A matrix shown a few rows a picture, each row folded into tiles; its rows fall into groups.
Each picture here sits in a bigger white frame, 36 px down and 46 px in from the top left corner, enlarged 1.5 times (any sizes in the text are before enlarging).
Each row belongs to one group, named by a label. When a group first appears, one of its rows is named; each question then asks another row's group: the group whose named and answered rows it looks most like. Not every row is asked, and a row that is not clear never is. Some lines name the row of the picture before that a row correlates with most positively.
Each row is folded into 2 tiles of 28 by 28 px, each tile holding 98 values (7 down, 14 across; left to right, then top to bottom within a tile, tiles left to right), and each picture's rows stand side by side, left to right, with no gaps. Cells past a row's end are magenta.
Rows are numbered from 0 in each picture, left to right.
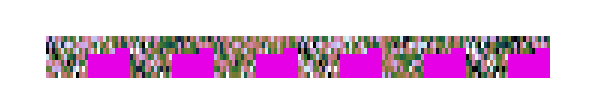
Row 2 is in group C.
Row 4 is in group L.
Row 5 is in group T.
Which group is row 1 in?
T
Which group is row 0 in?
C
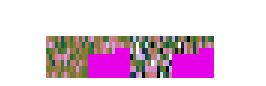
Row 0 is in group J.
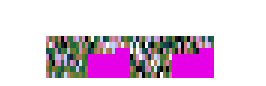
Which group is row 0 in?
J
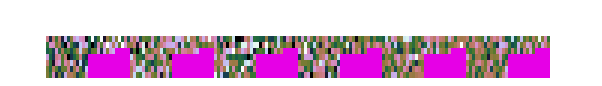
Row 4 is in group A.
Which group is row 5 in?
J
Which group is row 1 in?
C
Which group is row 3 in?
T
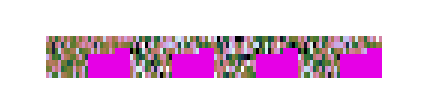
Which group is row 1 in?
C
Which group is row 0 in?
C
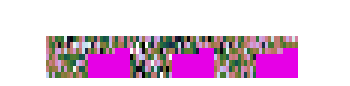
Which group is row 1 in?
T
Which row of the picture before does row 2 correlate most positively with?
3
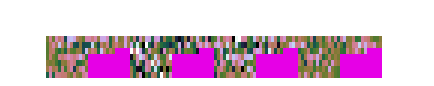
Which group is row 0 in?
A
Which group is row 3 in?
J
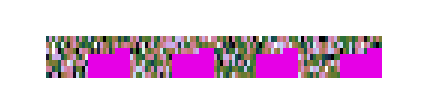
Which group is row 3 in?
L
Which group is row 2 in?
J
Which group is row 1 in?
C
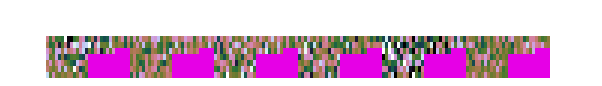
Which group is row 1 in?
A
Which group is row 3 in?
T
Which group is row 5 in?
J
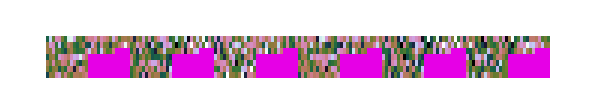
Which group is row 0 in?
A
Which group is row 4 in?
J
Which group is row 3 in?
A
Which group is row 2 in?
C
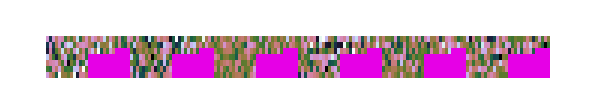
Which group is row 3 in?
A
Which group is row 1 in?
J
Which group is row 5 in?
L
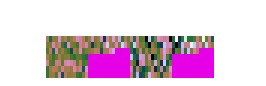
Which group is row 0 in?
J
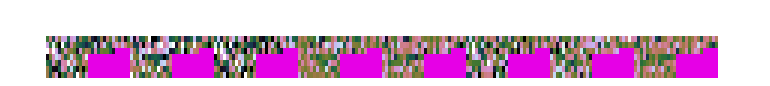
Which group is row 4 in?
L
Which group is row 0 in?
T
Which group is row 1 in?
L
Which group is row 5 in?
T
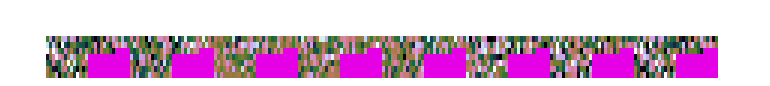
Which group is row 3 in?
A
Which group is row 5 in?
L
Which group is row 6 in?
T
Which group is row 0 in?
T
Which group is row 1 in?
J
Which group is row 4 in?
J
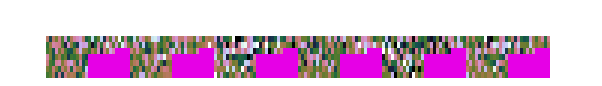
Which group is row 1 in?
A
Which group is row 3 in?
J
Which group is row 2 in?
L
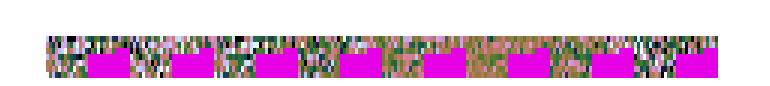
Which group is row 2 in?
L
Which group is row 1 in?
C
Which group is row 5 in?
L
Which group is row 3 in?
J
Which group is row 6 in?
J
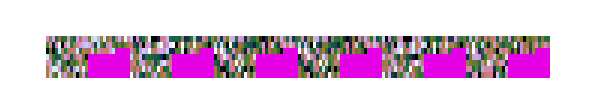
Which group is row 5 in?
T
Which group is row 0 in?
C
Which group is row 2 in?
T
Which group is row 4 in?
L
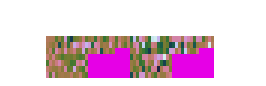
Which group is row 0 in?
L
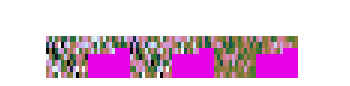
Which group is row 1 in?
C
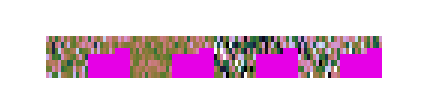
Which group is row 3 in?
C
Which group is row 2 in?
T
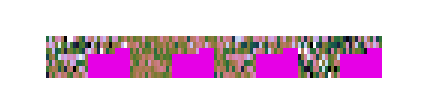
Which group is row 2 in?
A
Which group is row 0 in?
A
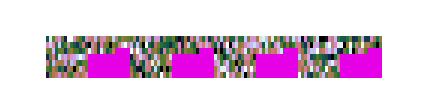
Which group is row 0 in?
A
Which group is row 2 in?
C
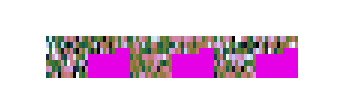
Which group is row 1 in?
A
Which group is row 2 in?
A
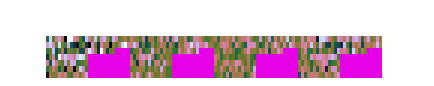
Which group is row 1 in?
J
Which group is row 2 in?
J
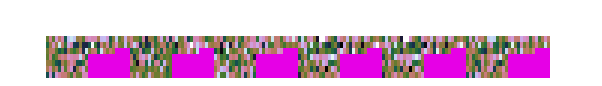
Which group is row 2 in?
C
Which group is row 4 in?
A
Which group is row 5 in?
A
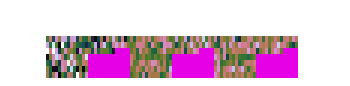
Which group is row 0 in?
T
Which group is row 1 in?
J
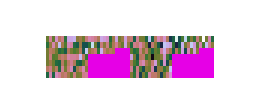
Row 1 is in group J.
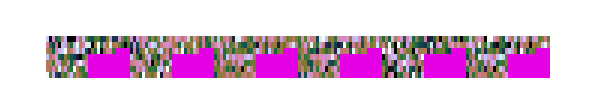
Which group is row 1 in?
C
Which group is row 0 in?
L
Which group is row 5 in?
A
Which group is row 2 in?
A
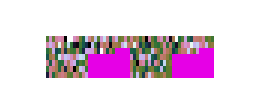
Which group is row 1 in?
J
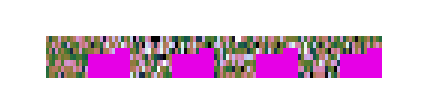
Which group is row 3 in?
T
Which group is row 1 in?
L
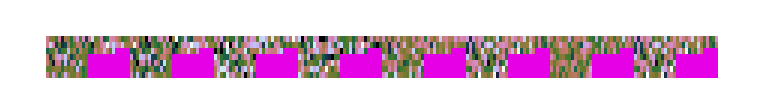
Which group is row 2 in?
C
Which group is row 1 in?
J
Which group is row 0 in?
J
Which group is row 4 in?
C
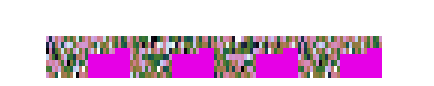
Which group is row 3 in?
C
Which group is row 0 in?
C
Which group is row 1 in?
L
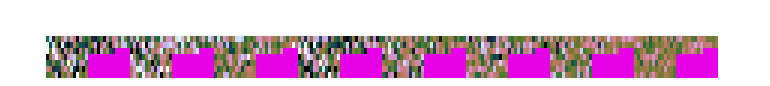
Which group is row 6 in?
C
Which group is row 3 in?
T
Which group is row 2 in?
A
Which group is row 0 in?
T
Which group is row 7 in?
J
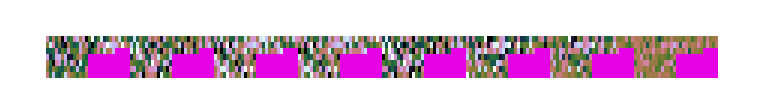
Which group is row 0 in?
J
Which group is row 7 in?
L
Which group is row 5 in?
L
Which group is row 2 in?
C
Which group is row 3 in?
C
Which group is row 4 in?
T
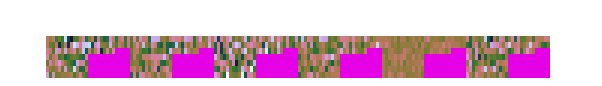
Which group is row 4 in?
J
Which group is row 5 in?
L
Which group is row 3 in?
A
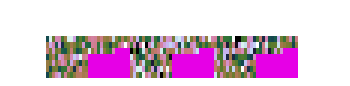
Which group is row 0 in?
A
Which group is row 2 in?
L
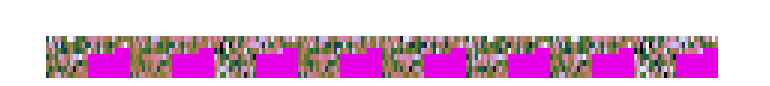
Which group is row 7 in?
C
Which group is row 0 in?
A
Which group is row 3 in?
A
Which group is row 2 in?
C
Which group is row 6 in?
A
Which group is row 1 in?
A
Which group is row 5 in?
A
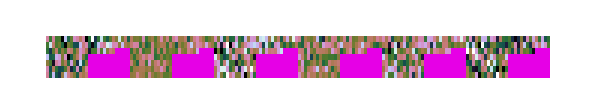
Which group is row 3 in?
L
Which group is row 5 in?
T
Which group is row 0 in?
J
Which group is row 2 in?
C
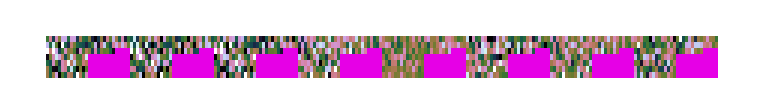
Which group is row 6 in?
C
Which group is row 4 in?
J
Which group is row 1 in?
T
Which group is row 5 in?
L
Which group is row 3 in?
C
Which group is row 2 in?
T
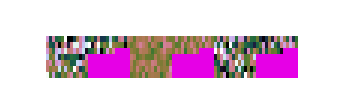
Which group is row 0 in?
L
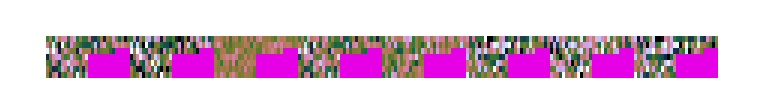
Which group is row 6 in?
C
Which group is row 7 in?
L
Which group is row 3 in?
T
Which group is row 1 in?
T
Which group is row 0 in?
T
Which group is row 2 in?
J
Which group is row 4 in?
A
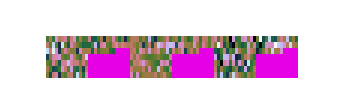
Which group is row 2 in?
J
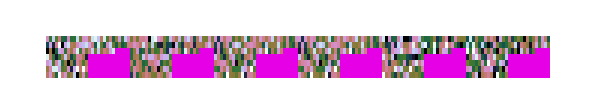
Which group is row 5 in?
T
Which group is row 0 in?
C
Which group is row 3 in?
C
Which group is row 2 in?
C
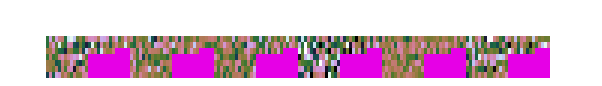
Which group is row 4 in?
L
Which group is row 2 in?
J
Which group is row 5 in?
A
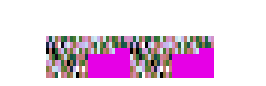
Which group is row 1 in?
C
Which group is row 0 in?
C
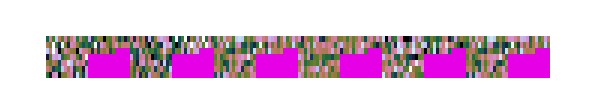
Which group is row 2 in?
A
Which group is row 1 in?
J
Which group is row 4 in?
L
